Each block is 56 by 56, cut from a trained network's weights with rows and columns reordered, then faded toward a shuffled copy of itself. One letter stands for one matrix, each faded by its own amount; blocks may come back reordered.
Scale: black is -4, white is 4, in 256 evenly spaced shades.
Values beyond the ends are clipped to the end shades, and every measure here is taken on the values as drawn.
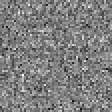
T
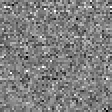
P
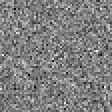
P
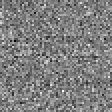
T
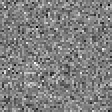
T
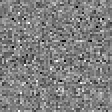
P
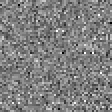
P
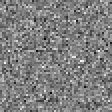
T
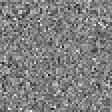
T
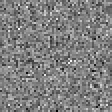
P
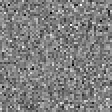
T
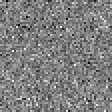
P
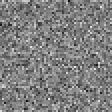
T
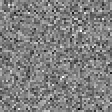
T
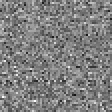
T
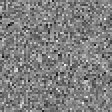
T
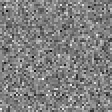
T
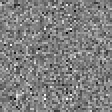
P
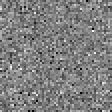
P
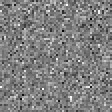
P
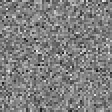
T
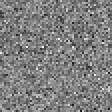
P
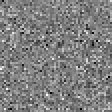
P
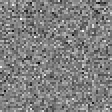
P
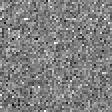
P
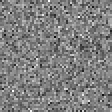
P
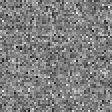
T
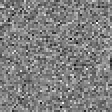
T
